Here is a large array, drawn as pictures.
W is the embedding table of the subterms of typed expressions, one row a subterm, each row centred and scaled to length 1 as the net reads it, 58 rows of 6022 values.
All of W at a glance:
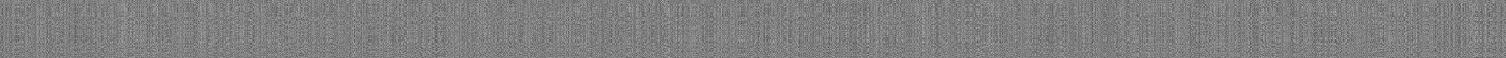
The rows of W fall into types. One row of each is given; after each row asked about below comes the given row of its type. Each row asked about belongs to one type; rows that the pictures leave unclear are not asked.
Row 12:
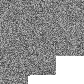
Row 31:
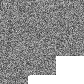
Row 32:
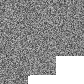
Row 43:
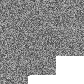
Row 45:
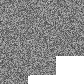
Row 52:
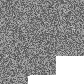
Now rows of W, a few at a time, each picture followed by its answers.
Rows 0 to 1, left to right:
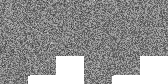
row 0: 32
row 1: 43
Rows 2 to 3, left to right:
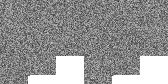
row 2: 32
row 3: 43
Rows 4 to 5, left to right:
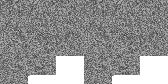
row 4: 52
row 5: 52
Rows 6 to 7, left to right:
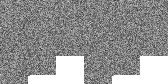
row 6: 43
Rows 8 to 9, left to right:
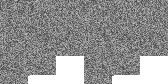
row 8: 31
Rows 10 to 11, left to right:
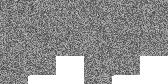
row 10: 31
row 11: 52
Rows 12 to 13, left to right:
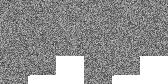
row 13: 45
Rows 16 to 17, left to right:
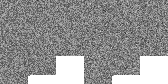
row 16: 12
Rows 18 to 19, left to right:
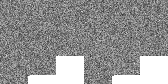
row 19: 32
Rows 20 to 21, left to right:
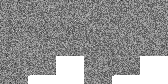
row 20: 31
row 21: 12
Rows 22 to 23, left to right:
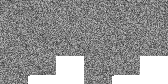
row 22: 12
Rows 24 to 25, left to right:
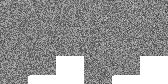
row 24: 43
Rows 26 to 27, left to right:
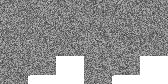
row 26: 45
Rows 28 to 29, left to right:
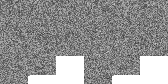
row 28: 52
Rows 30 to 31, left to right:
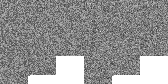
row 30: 12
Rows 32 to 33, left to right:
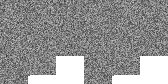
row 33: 45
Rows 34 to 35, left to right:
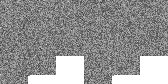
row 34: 43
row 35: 45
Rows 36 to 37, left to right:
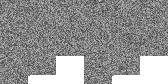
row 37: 45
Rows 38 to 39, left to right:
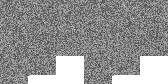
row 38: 52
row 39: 45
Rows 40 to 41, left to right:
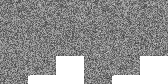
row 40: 45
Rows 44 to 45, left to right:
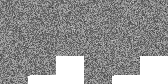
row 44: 52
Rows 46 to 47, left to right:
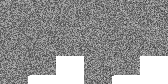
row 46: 43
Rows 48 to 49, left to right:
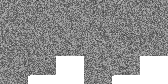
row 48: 12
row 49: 52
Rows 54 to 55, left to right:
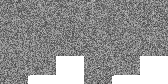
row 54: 45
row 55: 32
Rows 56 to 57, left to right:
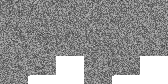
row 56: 52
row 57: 12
